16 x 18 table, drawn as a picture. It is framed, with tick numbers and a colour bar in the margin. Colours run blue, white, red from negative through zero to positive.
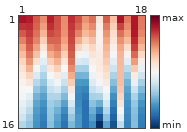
Ninth with the lowest average: bottom middle. Slope: up to the top. Grain: streaks running down. Ninth with the highest average: top left.
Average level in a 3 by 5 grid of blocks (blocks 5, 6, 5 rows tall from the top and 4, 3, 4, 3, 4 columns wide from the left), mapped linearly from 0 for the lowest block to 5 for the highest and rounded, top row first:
5 5 5 4 5 / 3 3 2 2 3 / 1 0 0 0 1
